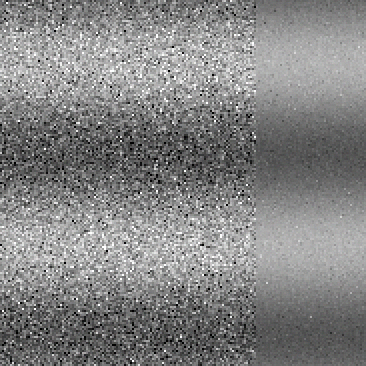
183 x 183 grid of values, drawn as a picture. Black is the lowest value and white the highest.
Horizontal stripes repeat 2 times down the table. A vertical seam about 70% of the way across splits the table, and the right part is calmer. Overall the values sit about 50% of the way up the scale.
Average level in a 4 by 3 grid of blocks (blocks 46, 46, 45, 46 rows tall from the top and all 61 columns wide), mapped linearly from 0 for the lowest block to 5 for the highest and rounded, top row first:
555 / 000 / 555 / 000
